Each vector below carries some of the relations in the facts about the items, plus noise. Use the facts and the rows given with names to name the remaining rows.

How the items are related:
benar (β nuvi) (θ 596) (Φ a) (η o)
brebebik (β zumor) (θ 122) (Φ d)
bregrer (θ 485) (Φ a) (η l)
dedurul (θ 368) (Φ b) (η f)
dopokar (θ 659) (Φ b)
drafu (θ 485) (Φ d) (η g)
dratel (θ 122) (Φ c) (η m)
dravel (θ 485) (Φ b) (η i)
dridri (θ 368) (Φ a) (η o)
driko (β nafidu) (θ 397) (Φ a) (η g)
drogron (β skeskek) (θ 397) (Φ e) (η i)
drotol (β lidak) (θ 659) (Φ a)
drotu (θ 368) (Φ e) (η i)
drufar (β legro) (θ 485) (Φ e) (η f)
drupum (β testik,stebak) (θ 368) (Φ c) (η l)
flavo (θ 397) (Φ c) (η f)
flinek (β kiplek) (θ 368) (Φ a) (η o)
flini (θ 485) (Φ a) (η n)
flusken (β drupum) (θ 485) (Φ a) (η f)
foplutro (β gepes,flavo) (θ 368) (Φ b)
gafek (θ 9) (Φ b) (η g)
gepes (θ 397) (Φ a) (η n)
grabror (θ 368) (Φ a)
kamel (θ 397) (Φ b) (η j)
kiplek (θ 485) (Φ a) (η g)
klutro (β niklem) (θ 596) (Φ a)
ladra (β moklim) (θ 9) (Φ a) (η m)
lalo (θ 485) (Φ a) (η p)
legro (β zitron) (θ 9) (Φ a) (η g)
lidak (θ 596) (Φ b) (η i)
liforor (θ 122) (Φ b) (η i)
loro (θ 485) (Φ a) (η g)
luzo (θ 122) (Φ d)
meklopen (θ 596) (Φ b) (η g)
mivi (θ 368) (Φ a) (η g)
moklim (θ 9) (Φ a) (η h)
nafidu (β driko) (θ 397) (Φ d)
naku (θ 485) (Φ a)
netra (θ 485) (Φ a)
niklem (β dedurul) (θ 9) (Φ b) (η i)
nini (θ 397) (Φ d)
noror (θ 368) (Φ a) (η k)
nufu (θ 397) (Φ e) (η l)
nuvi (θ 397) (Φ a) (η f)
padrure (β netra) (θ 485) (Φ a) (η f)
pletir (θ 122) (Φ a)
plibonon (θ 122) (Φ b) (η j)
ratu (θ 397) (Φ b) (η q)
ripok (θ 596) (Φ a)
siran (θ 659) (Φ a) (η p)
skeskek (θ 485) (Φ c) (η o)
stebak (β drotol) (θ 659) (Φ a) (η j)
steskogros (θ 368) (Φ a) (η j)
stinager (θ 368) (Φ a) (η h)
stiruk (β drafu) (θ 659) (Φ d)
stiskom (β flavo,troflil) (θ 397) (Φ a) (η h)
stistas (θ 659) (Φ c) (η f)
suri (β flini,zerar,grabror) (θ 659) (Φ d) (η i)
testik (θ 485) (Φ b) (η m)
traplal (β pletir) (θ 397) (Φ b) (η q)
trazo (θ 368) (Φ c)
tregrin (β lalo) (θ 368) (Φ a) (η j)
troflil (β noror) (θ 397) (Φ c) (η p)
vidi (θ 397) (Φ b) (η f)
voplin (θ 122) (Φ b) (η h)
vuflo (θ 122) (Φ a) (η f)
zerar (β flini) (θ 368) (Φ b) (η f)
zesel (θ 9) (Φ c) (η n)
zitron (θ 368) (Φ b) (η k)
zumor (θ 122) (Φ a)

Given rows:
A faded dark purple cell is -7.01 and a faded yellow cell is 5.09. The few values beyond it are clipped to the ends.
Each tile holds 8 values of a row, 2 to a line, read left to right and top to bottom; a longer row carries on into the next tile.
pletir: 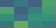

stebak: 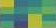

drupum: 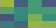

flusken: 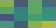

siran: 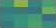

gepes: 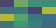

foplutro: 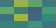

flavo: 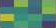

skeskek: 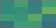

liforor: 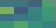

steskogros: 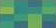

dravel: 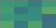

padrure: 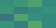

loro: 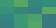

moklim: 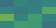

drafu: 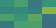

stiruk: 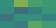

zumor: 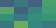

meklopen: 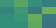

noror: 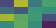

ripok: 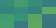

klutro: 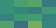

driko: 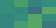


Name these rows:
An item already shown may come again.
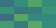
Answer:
traplal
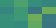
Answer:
meklopen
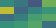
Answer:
plibonon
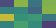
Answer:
flavo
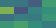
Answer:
liforor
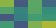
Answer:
flusken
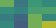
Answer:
drotol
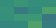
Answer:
naku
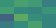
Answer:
flinek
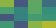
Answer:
flusken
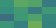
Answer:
benar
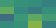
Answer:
ladra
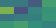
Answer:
liforor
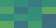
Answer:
drotu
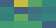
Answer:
stiskom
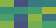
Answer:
lidak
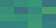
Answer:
stinager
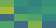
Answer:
tregrin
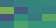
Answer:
brebebik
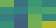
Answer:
drotol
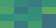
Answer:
drotu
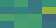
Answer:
lalo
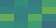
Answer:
nuvi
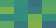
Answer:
kamel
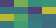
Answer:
gepes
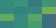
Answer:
netra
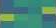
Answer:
flini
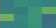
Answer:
zitron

